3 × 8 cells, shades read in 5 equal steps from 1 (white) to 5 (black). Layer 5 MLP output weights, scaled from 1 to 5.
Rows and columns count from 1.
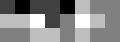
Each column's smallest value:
2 2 1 2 3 1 2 3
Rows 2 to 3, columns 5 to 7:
3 1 2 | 3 2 3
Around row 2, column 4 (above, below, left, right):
4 2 1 3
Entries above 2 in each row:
7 3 5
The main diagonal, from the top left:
4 2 2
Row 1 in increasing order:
2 3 3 4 4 4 5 5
